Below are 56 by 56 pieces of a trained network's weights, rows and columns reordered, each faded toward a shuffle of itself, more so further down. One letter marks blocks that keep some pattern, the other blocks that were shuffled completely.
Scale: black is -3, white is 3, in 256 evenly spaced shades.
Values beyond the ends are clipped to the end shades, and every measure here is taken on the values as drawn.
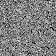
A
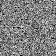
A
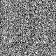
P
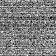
P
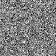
P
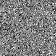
A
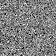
A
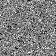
A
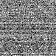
P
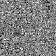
P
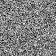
A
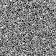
A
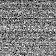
P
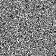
A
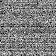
P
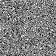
A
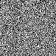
A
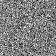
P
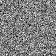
A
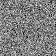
A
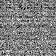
P
